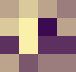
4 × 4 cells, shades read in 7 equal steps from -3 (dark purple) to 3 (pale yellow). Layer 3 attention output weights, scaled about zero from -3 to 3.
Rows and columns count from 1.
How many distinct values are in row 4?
3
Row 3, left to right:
-2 3 -2 -2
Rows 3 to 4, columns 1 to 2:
-2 3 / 1 -1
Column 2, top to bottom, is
2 3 3 -1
